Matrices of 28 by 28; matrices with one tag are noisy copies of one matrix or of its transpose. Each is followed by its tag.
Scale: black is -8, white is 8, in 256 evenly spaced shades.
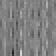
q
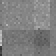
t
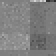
t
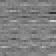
q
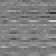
q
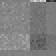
t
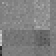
t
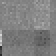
t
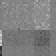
t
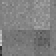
t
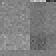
t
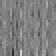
q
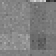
t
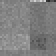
t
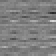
q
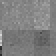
t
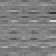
q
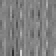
q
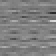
q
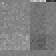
t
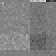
t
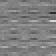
q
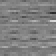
q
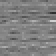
q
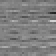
q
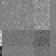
t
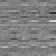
q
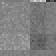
t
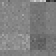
t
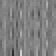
q
